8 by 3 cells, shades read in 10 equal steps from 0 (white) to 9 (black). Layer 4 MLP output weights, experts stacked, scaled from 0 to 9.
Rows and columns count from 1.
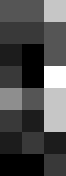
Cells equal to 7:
6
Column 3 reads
2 6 6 0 2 2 8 7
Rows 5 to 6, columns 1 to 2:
4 6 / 7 8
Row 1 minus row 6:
-1 -2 0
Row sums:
14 20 23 16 12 17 23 25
